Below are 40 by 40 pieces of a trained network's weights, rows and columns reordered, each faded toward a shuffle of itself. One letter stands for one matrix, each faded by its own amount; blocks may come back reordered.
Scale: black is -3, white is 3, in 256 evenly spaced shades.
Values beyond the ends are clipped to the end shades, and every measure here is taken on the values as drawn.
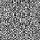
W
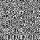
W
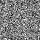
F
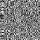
W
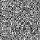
W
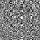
W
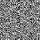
W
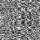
W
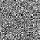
W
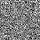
F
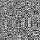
W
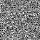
F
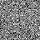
F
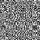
W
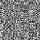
W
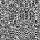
W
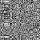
W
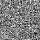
F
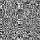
W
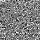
F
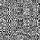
W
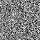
F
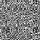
W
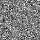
F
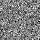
F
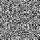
W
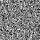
F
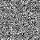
F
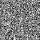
F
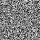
F
